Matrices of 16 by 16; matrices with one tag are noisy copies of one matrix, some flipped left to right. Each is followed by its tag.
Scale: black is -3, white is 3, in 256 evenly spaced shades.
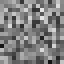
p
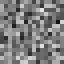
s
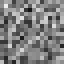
p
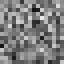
p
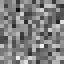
s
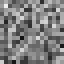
p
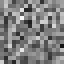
p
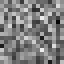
p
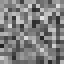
p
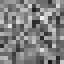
p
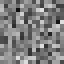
s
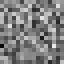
p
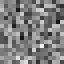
s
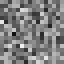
s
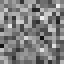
p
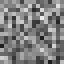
p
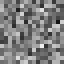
s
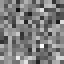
s
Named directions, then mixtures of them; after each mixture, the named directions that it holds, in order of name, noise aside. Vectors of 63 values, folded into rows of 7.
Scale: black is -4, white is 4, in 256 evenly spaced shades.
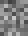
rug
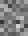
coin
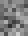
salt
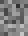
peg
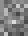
peg, salt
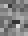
coin, rug, salt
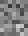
coin, peg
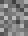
coin, peg, rug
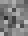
rug, salt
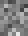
rug, salt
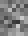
coin, salt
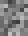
coin, rug, salt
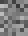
coin, peg, rug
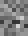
coin, salt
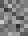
coin, rug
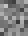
coin, rug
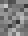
coin, rug, salt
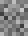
coin, peg, rug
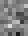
rug, salt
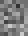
peg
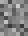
coin, peg, salt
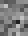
coin, rug, salt
